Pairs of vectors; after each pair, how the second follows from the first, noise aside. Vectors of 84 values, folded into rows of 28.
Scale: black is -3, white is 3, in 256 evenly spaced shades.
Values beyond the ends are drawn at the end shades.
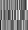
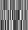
wrapped around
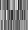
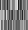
copied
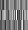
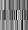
negated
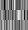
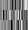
wrapped around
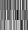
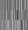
shrunk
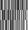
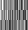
reversed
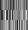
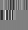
partly zeroed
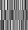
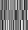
reversed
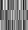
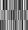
negated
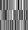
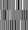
partly zeroed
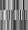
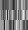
reversed
